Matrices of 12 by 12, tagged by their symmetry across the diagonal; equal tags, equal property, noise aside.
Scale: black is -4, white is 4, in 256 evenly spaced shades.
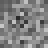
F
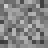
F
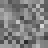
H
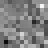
H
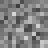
F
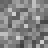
F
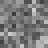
F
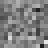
H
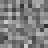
H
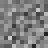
F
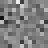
H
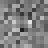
H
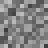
F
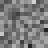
F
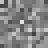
F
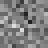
H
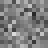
H
